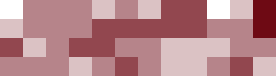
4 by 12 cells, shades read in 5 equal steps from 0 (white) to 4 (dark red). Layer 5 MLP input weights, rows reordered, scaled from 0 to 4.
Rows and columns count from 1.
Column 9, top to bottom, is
3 3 1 1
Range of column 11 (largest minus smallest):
2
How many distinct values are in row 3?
3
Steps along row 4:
same same down up up down down same up up down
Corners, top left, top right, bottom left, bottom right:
0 4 2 1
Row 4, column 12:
1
